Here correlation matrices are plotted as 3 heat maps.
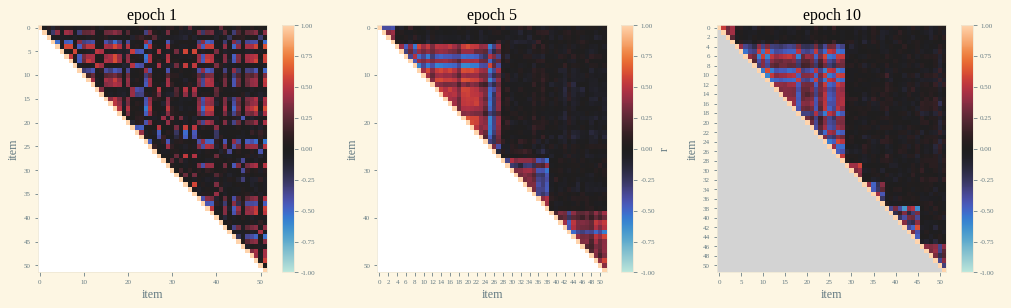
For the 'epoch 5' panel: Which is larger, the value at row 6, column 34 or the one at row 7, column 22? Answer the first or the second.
the second
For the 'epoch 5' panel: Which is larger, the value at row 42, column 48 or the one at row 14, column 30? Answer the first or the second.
the first
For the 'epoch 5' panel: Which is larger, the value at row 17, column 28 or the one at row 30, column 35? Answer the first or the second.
the second
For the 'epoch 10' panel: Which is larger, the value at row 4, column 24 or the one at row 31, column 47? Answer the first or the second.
the second
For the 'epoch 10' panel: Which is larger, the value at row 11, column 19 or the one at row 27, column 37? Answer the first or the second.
the second
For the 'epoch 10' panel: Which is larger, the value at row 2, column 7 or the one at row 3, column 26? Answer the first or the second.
the second
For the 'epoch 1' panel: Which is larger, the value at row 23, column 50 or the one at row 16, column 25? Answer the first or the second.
the second
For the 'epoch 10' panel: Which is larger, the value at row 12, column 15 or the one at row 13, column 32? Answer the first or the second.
the first
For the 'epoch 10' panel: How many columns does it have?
52
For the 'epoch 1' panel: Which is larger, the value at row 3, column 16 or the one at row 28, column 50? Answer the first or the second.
the second
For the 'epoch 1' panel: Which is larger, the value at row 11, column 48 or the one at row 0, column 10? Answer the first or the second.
the first
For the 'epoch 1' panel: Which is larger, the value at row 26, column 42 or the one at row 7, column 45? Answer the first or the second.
the second
